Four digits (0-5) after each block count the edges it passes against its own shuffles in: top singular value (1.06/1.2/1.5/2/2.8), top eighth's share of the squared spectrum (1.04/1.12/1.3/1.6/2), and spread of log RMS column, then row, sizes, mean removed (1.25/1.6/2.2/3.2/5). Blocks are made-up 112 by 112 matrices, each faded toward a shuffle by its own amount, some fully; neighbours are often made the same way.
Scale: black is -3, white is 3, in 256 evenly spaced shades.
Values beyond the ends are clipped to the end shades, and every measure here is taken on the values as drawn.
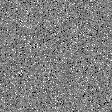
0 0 1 0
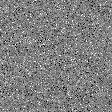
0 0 0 0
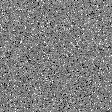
0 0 0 0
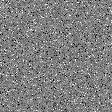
0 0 0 0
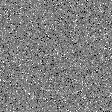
0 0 0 0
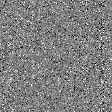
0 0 2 0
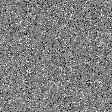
0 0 1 0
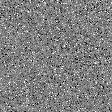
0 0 0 0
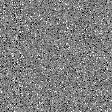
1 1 2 0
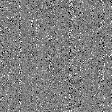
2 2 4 0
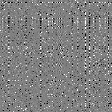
5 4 3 2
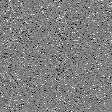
3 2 1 0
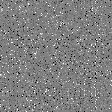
3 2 1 0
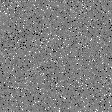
2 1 0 0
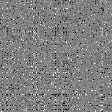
5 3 2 2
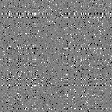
5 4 2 2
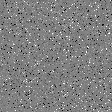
0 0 0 0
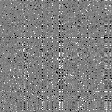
5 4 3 2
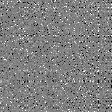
4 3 2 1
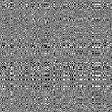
5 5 3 4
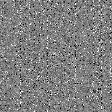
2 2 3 0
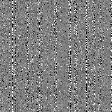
2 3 4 0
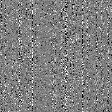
2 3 4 0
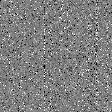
2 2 2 0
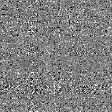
1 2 3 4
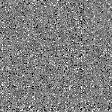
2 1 2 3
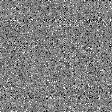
1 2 2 2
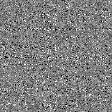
1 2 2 3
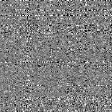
2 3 3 4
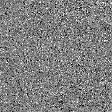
1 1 2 2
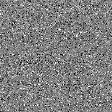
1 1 2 2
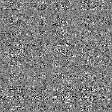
2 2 3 4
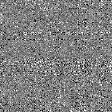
1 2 3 3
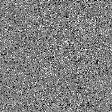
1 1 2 2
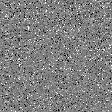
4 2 1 1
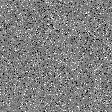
2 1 0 0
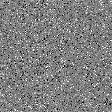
3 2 1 1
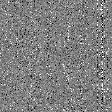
2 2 3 0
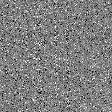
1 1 2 0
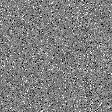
0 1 2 0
